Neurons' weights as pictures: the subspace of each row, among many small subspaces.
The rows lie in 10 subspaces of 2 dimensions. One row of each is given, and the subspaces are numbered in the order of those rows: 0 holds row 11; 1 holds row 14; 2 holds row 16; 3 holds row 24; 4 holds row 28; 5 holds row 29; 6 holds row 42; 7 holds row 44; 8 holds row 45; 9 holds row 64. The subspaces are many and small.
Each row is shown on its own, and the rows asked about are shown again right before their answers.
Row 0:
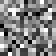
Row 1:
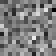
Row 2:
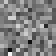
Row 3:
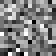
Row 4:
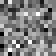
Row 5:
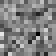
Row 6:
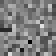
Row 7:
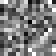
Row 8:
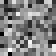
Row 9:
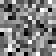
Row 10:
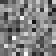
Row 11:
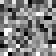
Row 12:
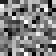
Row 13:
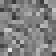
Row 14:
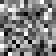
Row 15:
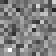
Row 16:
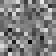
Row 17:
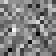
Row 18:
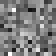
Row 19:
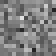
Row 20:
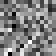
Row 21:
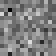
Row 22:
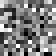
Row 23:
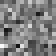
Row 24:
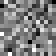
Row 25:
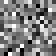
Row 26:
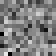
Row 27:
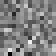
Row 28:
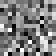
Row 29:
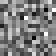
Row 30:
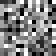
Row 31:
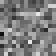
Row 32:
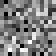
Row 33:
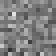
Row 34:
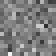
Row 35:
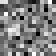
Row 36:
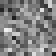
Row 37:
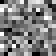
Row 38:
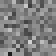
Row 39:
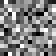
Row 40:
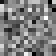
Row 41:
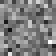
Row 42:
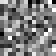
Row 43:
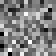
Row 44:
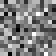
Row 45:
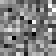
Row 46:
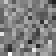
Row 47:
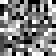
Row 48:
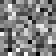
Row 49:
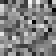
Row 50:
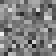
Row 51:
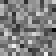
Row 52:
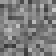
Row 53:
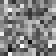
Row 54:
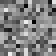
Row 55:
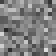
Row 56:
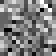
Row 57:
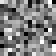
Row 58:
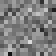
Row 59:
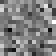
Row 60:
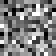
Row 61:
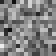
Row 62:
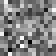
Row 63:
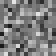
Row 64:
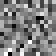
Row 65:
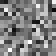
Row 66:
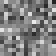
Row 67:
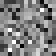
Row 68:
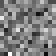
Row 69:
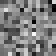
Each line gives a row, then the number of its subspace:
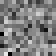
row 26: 0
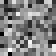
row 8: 6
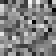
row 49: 6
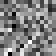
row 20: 9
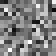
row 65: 4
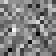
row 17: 4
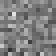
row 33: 8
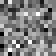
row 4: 1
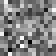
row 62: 6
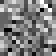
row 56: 2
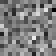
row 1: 5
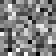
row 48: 3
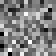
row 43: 1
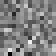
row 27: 9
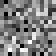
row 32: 8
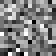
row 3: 8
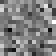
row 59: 2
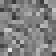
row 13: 2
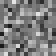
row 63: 7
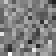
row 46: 3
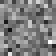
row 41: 0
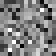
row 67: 2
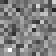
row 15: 4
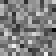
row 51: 7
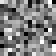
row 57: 6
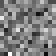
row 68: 7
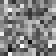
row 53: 6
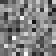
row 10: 8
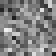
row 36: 2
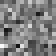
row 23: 7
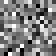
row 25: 9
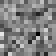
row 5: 5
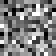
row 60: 5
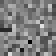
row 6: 4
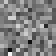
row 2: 8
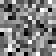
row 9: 3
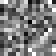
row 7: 6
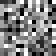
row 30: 8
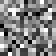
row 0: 1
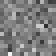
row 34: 3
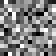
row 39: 7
